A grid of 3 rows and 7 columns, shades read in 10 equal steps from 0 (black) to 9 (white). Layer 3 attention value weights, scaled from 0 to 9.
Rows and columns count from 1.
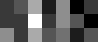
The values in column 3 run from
6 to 9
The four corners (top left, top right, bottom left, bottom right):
2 2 5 3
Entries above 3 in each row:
2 2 3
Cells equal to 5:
3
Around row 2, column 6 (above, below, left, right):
0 1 5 0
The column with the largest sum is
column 3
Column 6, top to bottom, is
0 3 1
